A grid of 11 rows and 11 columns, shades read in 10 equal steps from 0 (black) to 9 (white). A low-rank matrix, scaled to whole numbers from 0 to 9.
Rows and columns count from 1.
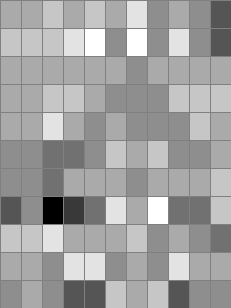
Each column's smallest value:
3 5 0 2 3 5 5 5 3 4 3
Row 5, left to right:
6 6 8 6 5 6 5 5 5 7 6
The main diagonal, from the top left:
6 7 6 7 5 7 5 9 6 6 5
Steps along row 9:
same up down same same up down up down down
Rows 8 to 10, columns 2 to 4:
5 0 2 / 7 8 6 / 6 5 8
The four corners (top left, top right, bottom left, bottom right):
6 3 5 5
